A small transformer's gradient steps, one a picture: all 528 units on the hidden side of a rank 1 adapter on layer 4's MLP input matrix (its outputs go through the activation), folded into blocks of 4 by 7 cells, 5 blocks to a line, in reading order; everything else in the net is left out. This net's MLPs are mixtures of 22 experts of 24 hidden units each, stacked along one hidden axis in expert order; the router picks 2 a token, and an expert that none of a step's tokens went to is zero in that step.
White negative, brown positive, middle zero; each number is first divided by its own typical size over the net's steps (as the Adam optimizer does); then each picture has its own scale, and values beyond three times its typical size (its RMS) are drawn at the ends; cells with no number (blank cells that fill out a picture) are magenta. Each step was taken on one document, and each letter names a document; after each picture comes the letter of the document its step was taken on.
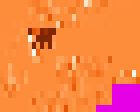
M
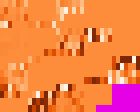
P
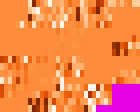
P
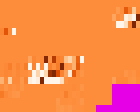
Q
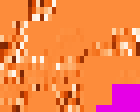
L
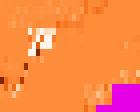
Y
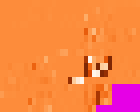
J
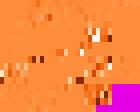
J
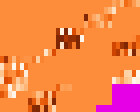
P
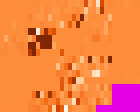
M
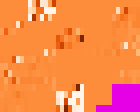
L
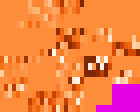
P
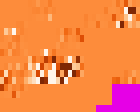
Q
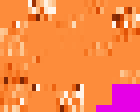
L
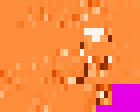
J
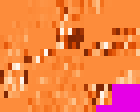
P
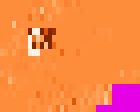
M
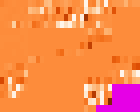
Y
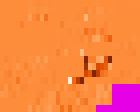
J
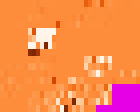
M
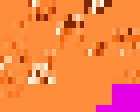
Q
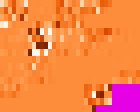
Y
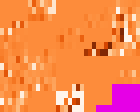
L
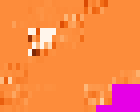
Y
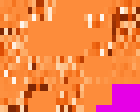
L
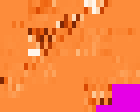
Y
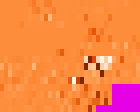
J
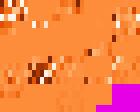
Q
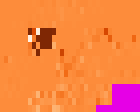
M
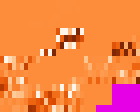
P
